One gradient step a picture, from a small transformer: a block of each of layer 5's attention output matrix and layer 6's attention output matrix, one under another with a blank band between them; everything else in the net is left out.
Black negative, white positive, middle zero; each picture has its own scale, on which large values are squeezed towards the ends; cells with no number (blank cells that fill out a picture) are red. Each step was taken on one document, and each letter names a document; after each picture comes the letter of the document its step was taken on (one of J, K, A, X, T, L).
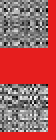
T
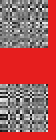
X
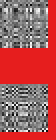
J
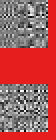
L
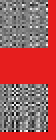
J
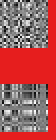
T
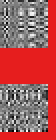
L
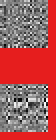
T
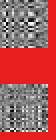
L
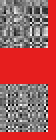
X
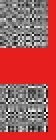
T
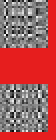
L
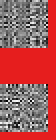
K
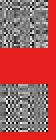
J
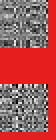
K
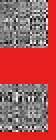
K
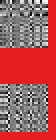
X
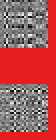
L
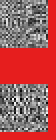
K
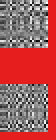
X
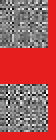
X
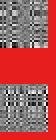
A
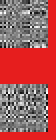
A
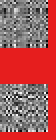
K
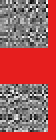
K
